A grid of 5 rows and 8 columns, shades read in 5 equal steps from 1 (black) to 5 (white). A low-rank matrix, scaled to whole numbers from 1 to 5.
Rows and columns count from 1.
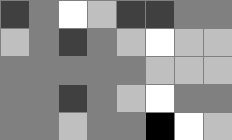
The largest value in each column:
4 3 5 4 4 5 5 4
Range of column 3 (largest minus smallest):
3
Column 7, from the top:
3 4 4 3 5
